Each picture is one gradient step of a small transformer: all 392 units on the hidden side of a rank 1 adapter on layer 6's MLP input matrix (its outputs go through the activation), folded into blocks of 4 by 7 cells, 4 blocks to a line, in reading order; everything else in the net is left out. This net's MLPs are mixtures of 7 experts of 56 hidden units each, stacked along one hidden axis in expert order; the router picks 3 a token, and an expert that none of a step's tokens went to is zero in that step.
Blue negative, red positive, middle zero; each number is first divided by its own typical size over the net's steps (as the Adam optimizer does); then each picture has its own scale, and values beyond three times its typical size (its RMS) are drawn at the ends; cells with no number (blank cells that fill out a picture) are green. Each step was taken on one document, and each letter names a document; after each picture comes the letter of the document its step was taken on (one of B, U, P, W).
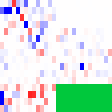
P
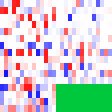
P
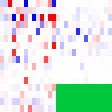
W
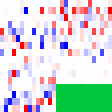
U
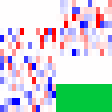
U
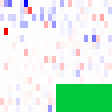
W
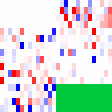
U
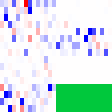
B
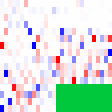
P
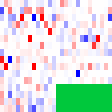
W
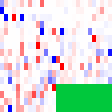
P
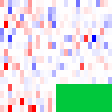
W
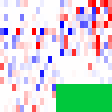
U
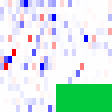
W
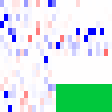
B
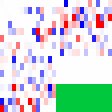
U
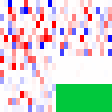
U
